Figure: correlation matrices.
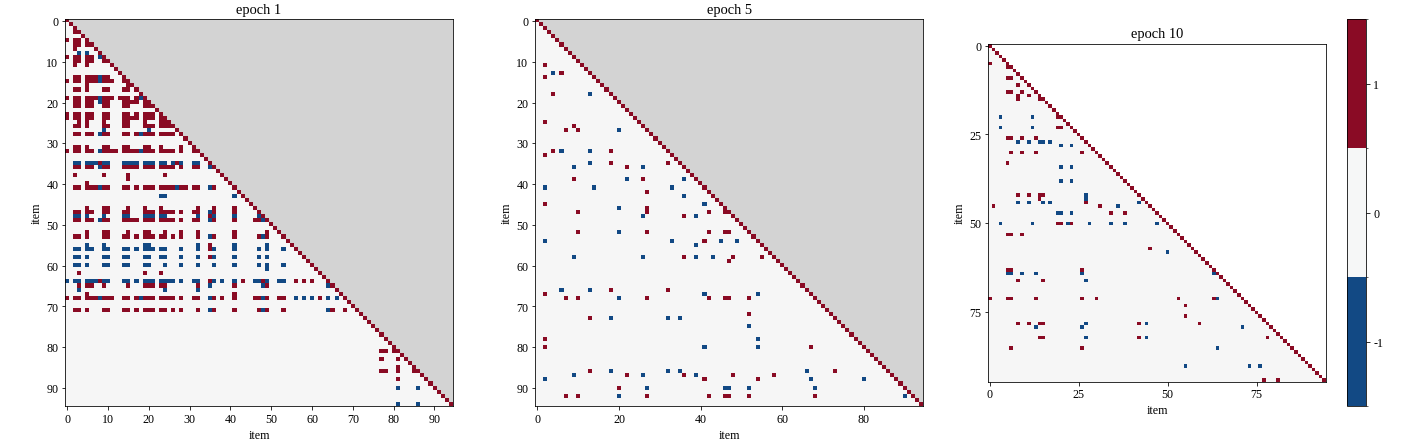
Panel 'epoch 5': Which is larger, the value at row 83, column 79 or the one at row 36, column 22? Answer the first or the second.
the second
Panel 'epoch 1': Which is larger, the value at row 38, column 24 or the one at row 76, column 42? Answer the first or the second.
the first
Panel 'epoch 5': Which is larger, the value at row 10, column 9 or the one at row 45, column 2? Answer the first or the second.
the second
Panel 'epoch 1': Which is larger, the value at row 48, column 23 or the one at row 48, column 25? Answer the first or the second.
the second
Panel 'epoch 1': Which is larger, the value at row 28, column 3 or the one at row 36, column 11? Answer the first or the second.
the first
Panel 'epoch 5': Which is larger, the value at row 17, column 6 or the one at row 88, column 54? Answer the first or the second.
the second
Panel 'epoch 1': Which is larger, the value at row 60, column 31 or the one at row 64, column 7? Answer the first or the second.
the first
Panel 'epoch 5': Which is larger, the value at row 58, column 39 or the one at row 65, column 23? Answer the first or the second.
the second
